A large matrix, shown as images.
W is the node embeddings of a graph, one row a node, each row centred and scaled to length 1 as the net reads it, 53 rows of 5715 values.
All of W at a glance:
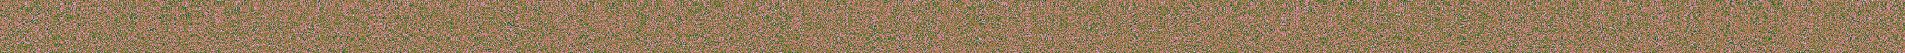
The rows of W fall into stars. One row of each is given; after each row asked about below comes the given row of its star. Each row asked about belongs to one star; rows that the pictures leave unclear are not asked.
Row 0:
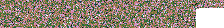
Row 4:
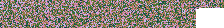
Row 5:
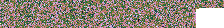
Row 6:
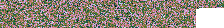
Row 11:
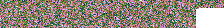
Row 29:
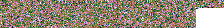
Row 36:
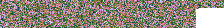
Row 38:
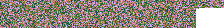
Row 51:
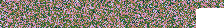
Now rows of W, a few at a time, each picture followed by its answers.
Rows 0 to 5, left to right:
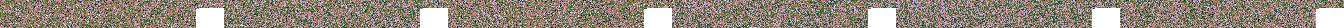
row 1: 6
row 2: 4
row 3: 4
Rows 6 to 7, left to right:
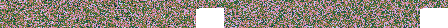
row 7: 11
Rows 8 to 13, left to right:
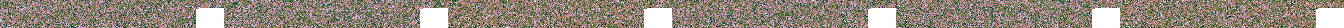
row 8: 11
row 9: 11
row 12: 38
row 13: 29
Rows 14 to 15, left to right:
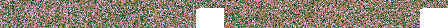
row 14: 11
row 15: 36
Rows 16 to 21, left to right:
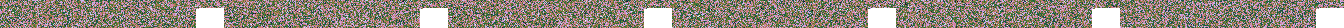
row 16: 38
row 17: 36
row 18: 51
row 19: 36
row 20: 4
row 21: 0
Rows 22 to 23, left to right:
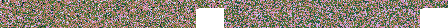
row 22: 29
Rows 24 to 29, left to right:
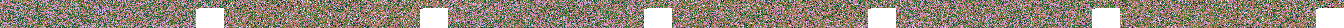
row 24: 36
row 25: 29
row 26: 51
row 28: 51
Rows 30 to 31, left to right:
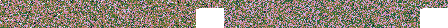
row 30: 29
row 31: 11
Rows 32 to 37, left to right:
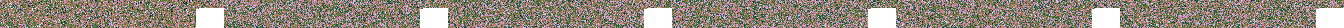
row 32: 38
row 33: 4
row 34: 5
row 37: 38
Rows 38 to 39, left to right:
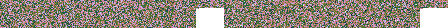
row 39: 38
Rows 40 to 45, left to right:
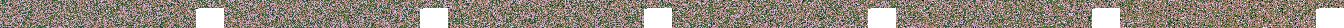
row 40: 29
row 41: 51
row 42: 6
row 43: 36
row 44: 11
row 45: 0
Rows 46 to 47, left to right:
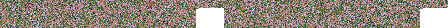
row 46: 5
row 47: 29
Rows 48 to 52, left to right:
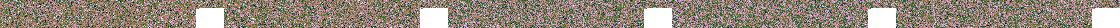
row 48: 5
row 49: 36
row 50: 38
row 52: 5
